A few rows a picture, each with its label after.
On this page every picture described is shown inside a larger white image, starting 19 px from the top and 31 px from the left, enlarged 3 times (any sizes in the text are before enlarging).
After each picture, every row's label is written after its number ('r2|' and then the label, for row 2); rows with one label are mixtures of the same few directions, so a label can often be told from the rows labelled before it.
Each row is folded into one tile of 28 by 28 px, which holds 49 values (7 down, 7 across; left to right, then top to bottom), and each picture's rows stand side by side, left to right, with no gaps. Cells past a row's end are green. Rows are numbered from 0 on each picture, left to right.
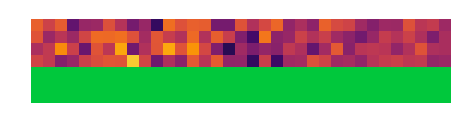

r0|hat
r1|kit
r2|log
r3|hat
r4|hat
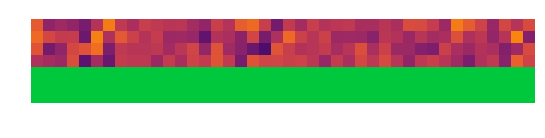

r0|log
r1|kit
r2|log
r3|kit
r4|log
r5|hat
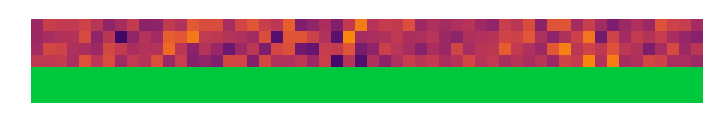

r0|log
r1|kit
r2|hat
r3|log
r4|kit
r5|kit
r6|log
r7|hat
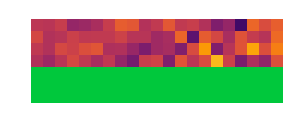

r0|log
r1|hat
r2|kit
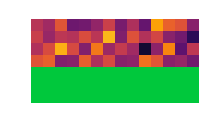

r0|hat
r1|hat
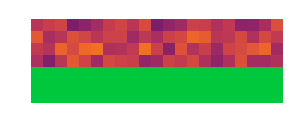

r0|log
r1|hat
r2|log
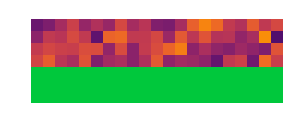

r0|hat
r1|log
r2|hat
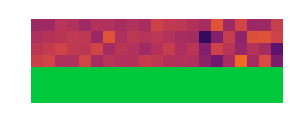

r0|hat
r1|hat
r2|kit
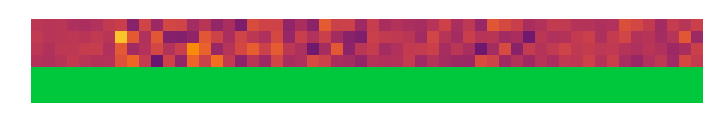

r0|log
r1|kit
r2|kit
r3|hat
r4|log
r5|hat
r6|log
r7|hat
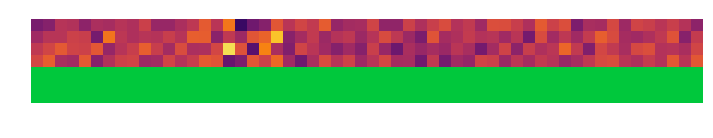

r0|hat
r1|hat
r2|hat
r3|kit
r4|log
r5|hat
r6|hat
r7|log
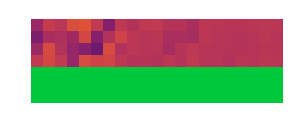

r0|log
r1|kit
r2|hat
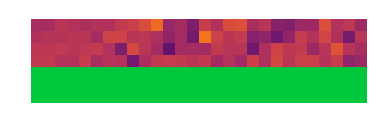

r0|hat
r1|kit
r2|kit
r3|hat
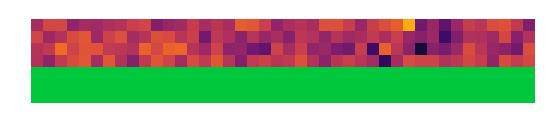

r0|log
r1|log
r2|log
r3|log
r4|kit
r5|log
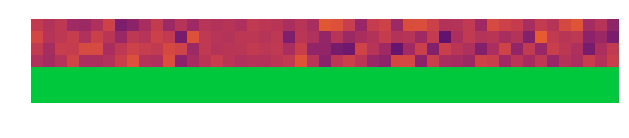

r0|log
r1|hat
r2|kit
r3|log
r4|hat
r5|hat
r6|kit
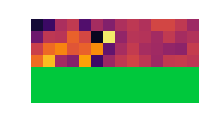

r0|hat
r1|log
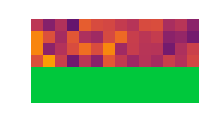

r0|kit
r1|kit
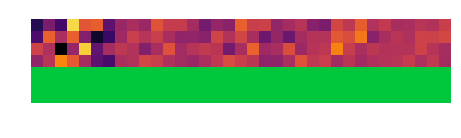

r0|hat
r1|hat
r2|hat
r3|kit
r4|kit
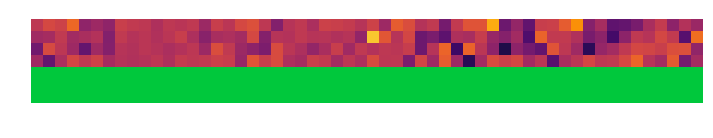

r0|kit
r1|hat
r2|log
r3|hat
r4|kit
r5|kit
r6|kit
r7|hat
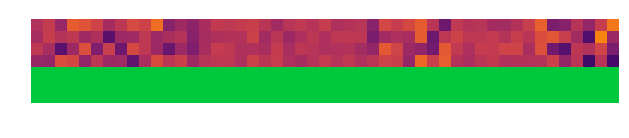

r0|hat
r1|kit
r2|log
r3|kit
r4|log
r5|log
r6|log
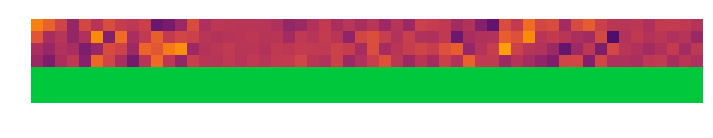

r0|hat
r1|log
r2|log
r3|hat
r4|kit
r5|kit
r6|hat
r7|hat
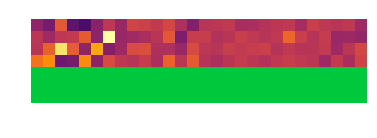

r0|hat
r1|log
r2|log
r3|kit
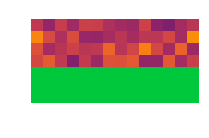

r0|kit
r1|hat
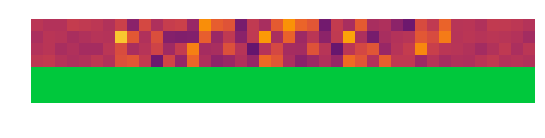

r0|log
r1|kit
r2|hat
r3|hat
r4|kit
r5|hat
